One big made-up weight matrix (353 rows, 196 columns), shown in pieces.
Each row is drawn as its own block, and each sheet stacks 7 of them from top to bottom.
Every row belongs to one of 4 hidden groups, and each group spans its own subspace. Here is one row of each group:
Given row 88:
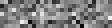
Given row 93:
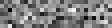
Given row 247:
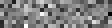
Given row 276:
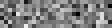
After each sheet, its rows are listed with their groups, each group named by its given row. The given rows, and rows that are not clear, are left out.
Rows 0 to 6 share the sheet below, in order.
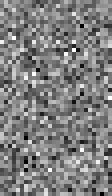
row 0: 88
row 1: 88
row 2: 247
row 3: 247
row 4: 247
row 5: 247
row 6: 276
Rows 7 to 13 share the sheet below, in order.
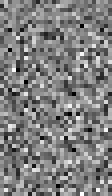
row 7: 88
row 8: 276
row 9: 276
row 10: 247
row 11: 93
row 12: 247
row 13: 88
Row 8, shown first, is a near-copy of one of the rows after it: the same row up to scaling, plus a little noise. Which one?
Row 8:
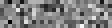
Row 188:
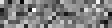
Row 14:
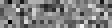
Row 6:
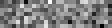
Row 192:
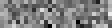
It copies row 14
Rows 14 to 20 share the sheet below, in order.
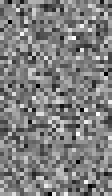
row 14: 276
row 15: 247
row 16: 93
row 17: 88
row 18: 276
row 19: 247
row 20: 276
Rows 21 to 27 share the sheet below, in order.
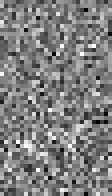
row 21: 276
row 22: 276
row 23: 276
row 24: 276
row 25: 93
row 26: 247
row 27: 88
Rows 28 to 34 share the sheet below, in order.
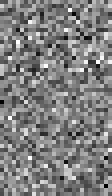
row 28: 88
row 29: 276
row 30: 276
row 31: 276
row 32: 247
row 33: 93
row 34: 247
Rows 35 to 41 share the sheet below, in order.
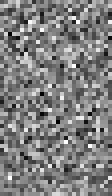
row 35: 88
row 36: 247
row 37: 247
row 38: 276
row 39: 93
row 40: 276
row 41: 93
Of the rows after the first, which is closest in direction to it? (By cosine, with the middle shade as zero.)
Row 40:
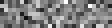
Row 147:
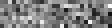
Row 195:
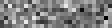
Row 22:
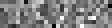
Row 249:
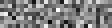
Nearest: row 22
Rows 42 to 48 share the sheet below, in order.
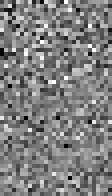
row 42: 93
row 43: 247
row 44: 93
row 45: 276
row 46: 93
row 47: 247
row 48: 88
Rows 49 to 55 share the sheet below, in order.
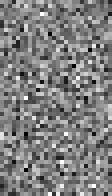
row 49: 247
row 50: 93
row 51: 247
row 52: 276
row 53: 247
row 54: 88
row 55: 276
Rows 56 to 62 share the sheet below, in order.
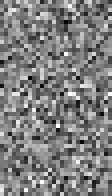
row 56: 247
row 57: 276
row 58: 88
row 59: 247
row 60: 276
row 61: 247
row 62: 276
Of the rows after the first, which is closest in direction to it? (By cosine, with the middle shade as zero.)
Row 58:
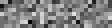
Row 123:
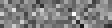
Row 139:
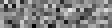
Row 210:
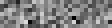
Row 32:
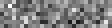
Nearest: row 210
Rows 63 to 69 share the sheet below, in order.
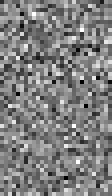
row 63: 276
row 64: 247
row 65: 88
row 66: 276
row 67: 88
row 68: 247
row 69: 93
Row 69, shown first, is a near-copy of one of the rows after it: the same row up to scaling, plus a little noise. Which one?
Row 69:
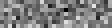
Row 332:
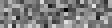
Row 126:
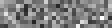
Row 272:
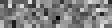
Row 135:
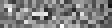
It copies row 332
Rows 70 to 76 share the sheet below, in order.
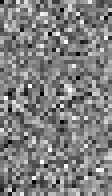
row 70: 247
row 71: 93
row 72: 247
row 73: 93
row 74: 276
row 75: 88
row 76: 276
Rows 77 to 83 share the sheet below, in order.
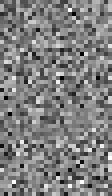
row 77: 88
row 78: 88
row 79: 88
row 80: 93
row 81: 276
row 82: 93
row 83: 93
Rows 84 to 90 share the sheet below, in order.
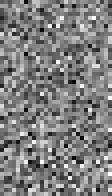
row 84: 276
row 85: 247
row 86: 93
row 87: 247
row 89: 88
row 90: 88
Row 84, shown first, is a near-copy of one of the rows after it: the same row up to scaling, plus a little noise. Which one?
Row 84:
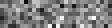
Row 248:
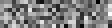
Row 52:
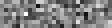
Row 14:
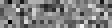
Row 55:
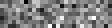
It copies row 55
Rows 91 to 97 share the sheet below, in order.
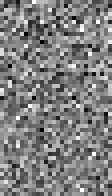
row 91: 88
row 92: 247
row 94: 88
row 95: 93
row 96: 93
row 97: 93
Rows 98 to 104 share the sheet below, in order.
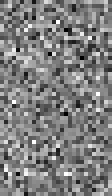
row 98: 93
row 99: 276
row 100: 247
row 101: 93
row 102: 276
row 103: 93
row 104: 247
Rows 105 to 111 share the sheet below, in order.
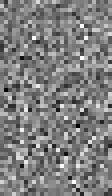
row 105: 88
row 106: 276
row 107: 247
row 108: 88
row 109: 247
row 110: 93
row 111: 88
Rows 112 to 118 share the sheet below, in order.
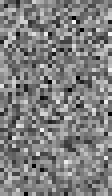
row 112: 88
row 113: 247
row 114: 276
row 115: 247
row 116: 93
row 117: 247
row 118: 247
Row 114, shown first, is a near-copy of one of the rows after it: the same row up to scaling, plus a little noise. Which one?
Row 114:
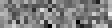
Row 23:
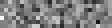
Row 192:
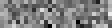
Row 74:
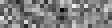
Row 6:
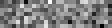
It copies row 192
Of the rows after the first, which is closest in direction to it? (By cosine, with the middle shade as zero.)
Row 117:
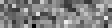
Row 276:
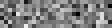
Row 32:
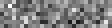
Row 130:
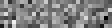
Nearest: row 276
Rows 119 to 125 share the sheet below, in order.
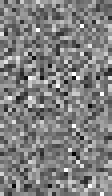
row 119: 88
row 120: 88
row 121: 88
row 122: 93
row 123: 88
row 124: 88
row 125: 276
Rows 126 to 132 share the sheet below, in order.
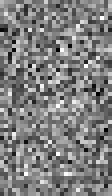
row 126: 93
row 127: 93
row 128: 276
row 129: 93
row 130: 93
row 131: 276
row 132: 247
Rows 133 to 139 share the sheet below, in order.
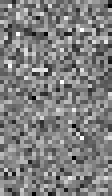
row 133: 93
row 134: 247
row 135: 93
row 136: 93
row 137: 88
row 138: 88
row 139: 93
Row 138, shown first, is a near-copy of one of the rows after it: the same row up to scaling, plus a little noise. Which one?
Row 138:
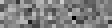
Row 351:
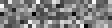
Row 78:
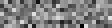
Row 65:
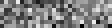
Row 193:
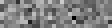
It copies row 193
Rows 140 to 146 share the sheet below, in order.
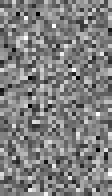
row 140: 276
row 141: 93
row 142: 88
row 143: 88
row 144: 276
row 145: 276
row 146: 88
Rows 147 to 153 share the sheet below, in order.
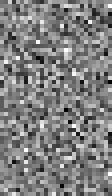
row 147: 276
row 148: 247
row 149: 88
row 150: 276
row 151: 88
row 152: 93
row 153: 276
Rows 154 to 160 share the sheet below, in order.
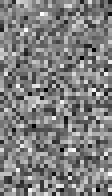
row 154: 247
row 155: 247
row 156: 247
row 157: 276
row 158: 276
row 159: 247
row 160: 88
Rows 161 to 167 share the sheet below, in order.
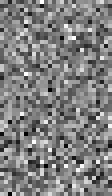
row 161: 276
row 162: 247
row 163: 276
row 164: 93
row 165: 276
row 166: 88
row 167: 93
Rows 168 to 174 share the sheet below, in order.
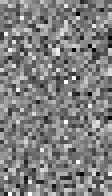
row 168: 247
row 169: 88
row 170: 88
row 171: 93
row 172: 276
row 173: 247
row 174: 93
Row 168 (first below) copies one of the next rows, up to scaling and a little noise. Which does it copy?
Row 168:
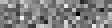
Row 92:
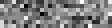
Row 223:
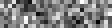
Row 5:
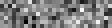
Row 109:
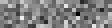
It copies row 109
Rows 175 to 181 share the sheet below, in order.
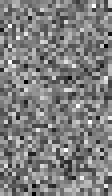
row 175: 93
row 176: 247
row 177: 247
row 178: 247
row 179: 93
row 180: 93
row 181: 247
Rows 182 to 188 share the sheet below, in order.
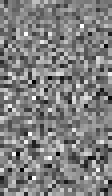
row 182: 88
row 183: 247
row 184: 88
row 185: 93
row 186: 88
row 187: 276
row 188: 276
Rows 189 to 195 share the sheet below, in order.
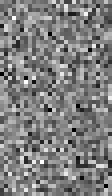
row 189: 276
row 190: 93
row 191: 276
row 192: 276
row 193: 88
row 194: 276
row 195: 247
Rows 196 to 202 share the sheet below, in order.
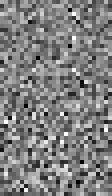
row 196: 88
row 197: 93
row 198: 88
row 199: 247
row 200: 93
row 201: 88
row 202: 276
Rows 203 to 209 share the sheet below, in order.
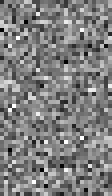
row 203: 247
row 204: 247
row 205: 247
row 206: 93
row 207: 88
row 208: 93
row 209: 93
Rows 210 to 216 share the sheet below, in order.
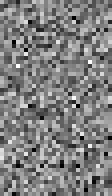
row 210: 88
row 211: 276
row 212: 276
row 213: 88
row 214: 88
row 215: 276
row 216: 276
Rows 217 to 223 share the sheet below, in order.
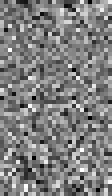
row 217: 247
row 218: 93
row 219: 88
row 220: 88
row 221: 276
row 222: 247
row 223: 247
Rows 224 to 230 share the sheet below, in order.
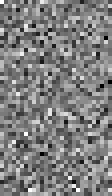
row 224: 247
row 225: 276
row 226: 88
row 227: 276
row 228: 276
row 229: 247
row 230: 88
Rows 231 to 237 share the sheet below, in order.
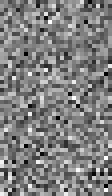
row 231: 93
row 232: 247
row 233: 93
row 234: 88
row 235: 93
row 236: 247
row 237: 93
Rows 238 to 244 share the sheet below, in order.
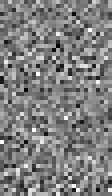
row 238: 88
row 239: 93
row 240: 276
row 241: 247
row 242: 247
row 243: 247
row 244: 88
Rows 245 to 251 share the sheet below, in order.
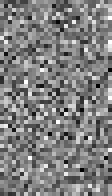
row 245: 88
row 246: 276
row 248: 276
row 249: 93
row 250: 93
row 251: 247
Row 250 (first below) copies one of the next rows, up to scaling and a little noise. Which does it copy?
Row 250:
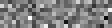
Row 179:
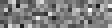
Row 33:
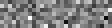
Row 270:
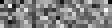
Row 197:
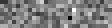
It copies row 33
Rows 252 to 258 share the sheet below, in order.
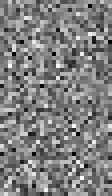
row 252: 276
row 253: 276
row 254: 93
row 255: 247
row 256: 88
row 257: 88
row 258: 247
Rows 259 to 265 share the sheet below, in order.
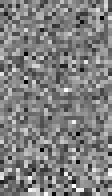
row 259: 93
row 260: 247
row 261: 276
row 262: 247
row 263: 247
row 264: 247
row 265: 88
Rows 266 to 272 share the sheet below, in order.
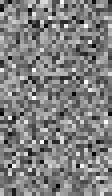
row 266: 88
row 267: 276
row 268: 88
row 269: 93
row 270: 93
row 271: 93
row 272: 93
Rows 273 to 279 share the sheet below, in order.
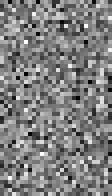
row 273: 88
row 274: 276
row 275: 276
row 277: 88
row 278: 247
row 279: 93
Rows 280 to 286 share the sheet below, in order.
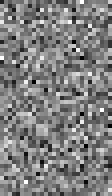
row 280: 247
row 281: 88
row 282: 247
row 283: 93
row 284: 247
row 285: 88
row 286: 276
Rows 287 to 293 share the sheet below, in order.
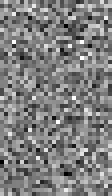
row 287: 93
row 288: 93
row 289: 247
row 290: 88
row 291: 93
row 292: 276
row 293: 247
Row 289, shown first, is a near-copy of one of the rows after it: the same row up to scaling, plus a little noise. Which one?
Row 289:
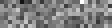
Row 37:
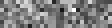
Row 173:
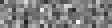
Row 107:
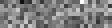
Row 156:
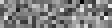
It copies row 107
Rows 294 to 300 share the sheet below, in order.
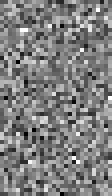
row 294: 276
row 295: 247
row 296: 247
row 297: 93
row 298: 247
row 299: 88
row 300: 93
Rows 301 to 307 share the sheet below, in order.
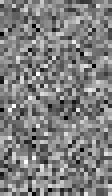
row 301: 247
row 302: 88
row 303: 276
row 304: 93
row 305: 247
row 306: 247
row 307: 88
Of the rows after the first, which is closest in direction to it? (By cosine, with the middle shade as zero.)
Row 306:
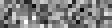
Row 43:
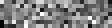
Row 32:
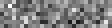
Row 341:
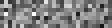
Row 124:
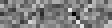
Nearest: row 32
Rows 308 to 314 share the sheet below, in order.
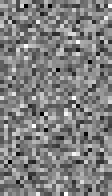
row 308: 247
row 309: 276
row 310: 276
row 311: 88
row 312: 93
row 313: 276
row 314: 276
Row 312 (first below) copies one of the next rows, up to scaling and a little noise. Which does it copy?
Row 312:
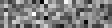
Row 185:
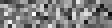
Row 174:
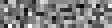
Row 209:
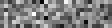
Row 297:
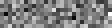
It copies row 209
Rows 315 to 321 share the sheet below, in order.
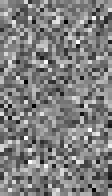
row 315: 93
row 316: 247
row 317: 247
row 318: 276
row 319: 247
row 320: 88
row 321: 88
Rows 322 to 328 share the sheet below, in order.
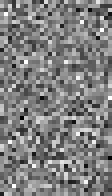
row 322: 93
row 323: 276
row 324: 247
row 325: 247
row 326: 247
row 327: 88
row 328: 276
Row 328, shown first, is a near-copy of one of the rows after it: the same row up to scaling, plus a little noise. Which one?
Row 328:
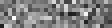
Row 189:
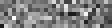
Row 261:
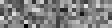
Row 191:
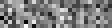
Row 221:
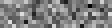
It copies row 189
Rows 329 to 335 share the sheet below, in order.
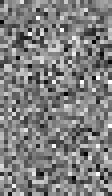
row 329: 276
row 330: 93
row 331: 88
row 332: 93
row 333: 247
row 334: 276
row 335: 93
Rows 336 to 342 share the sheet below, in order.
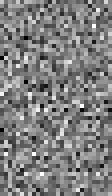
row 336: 276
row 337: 93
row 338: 247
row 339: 88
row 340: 276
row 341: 93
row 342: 247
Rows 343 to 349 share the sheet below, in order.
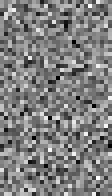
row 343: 247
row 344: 88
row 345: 93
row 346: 247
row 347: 93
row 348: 88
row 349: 276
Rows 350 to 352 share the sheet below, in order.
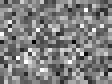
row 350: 93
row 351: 88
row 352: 247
